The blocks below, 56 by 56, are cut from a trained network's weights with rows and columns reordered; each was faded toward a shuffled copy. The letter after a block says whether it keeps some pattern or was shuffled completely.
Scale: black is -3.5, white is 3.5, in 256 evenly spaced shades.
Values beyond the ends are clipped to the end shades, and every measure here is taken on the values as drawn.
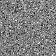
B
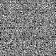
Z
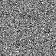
B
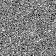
B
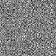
Z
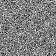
B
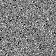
B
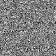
Z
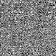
Z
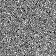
B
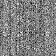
Z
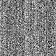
Z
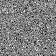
B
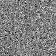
B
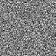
Z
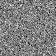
B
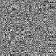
Z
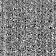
Z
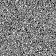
B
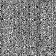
Z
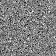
B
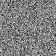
B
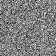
B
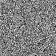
B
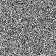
B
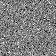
B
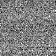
Z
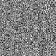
Z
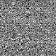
Z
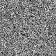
B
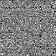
Z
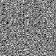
Z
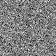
B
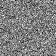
B
